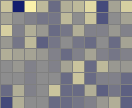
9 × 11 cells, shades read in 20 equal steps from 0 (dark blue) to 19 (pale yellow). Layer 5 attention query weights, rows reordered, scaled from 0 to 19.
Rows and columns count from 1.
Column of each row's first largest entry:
3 8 1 3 1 7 7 5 2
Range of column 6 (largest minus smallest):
7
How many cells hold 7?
14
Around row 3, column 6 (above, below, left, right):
14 10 7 13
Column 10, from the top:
12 10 11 7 8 11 9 8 13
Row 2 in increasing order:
5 8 8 9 10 10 10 12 12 14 15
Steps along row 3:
down up down down up up down same up down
